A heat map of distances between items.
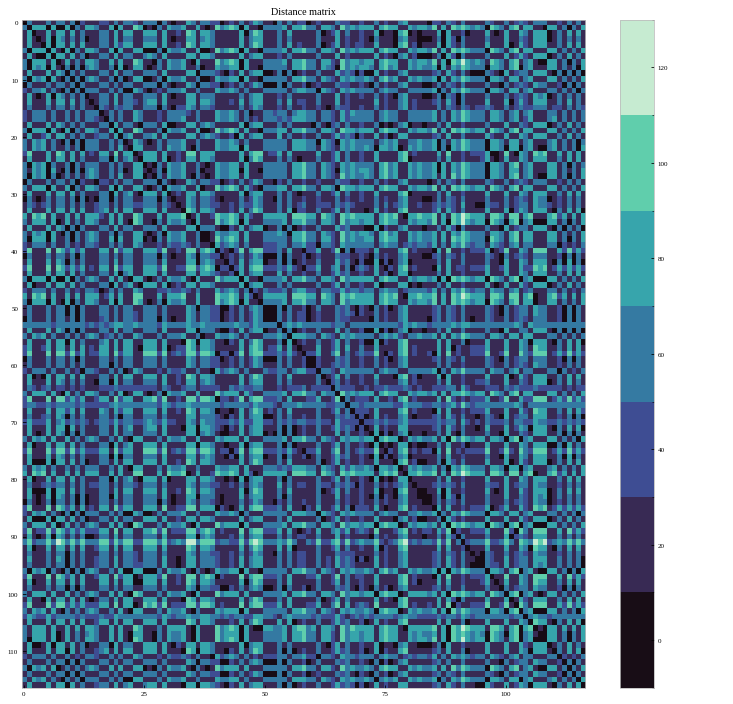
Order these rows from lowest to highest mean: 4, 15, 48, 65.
15, 4, 65, 48
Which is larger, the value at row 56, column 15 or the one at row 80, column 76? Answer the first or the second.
the first
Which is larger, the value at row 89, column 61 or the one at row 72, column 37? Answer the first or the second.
the first
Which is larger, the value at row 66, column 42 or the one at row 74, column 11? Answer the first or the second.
the first
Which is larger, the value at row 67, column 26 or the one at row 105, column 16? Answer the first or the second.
the second
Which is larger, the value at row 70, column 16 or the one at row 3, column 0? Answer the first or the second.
the first
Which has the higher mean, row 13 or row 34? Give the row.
34
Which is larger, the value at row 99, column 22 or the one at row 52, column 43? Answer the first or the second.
the first
